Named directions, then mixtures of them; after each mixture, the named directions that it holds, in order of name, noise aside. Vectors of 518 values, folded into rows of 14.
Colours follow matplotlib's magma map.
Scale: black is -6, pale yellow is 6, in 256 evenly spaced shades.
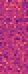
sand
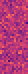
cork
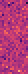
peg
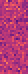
sand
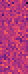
peg, sand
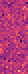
cork, peg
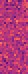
sand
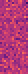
peg, sand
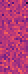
peg, sand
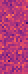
cork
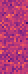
cork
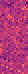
cork, peg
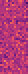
peg, sand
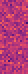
cork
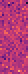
peg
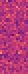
cork, sand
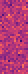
cork, peg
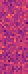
cork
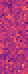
cork, peg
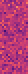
cork, peg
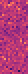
peg, sand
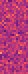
cork, sand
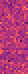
cork, peg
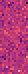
peg
